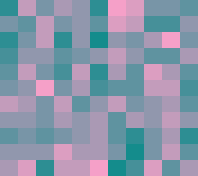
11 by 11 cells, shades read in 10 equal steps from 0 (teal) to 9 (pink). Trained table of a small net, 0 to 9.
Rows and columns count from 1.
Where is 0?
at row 3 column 6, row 10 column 8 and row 11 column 7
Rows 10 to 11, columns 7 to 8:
4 0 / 0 2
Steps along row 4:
up same down up up up down down same up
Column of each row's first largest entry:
7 7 10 7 9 3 1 10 6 4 6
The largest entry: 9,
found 4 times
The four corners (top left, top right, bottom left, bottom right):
1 3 6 6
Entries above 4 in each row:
5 5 5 6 5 5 7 9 3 7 7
